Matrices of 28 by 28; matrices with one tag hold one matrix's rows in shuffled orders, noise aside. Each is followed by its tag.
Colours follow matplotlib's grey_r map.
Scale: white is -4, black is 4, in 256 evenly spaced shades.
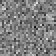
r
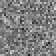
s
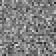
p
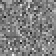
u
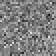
s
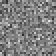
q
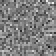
r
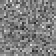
s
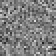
q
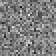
u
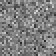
r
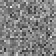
s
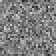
s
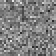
s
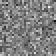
q
